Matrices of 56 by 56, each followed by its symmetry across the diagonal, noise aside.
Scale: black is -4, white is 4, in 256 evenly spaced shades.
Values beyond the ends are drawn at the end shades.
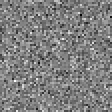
antisymmetric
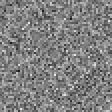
symmetric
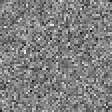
symmetric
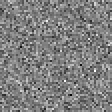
antisymmetric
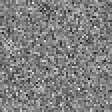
antisymmetric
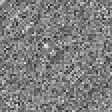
symmetric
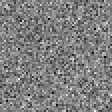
symmetric
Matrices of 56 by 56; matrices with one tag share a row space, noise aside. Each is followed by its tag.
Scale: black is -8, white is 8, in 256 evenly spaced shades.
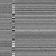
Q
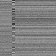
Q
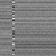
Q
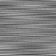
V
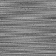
V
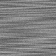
V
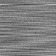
V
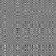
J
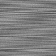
V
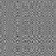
J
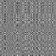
J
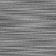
V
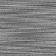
V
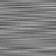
V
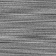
V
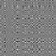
J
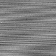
V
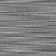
V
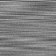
V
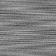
V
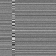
Q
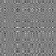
J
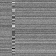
Q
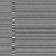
Q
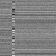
Q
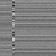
Q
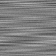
V
